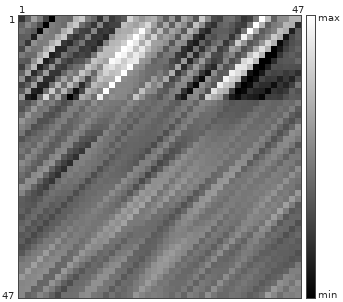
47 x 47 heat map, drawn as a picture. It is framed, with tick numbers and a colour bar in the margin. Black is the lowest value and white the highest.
Streaks slant up to the right. A horizontal seam about 30% of the way down splits the table, and the bottom part is calmer. The top middle is the ninth with the highest average. The halves do not mirror each other. There is no overall slope. The distribution is heavy-tailed on both sides.
